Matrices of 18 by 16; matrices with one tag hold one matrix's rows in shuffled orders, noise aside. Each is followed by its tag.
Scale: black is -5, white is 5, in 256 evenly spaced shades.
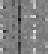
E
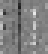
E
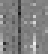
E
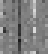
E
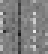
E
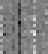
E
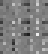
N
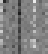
E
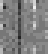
E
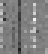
E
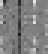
E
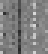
E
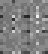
N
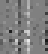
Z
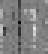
E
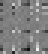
N
